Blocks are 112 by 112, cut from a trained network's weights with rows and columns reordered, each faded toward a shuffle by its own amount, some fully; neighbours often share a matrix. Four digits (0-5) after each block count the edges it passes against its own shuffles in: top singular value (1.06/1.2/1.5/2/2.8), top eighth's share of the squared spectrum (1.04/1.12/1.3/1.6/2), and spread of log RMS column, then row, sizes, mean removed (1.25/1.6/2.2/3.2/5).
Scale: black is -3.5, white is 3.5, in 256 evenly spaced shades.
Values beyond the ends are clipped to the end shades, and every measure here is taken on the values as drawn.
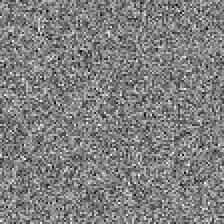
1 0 0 0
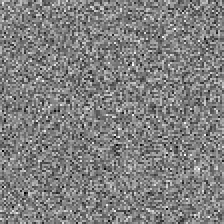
4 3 1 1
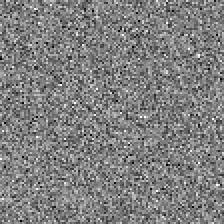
1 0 0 0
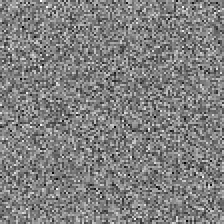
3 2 0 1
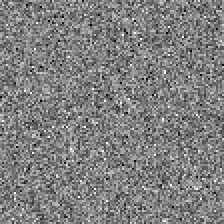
0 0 0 0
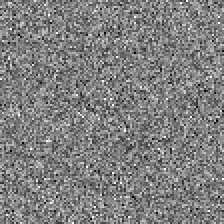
0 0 0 0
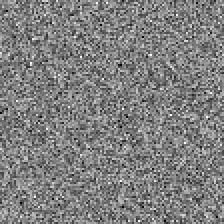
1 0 0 0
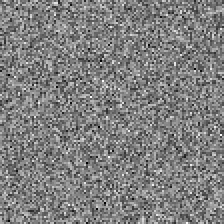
0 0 0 0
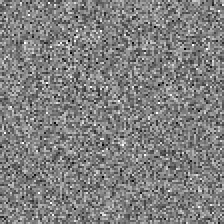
3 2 0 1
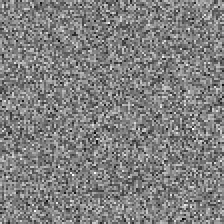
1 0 0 0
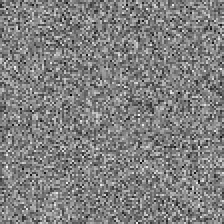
3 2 0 0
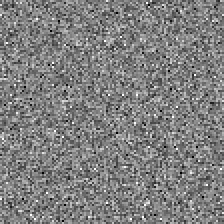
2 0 0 0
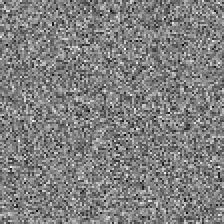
3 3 0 0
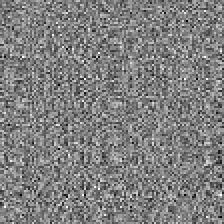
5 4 2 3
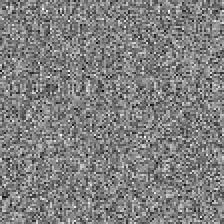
4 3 0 1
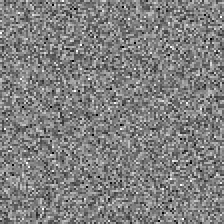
1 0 0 0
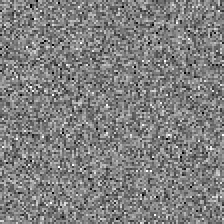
3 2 0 1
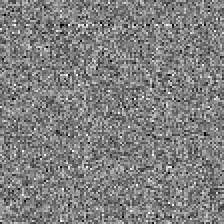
4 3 1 2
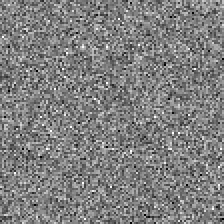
2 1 0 0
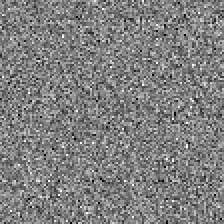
3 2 0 1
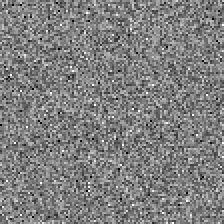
0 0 0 0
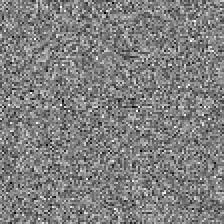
3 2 0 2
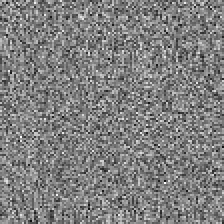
4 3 1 1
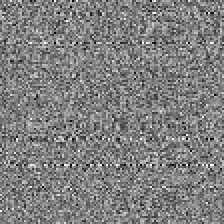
4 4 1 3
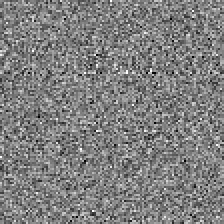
4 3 0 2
